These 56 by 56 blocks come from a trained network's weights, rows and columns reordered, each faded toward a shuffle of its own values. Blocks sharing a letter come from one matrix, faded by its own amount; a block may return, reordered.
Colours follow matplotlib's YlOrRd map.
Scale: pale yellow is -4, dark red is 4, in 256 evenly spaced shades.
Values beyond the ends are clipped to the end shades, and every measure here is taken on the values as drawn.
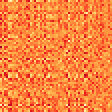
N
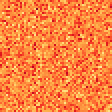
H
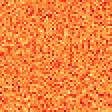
H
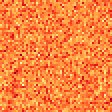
H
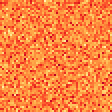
H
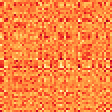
N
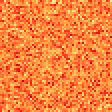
H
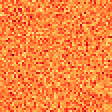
H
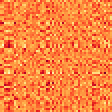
N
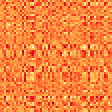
N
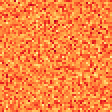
H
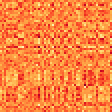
N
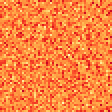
H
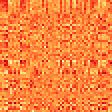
N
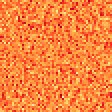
H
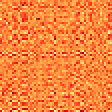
N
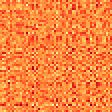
N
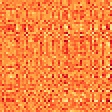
N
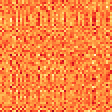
N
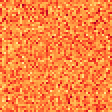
H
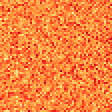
H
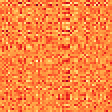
N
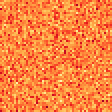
H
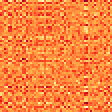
N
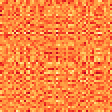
N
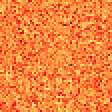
H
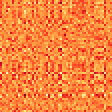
N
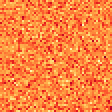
H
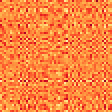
N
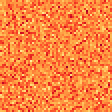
H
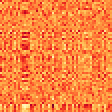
N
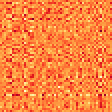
N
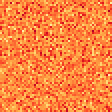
H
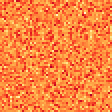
H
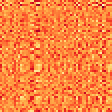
N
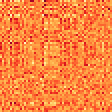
N
